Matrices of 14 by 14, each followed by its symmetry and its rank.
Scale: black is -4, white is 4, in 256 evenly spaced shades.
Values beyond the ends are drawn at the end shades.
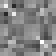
symmetric, rank three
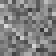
neither, full rank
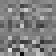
neither, rank three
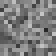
neither, full rank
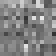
neither, rank three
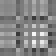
symmetric, rank one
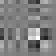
symmetric, rank one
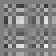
symmetric, rank one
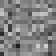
neither, rank three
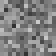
neither, full rank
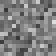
neither, full rank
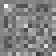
symmetric, rank three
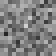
neither, full rank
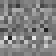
neither, rank three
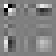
symmetric, rank one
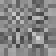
symmetric, rank three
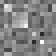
symmetric, rank three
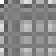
symmetric, rank one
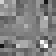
symmetric, rank three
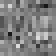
neither, rank three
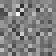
neither, rank three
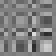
symmetric, rank one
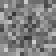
neither, full rank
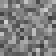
neither, full rank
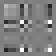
symmetric, rank one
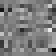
neither, rank three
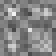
symmetric, rank three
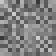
symmetric, rank three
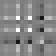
symmetric, rank one
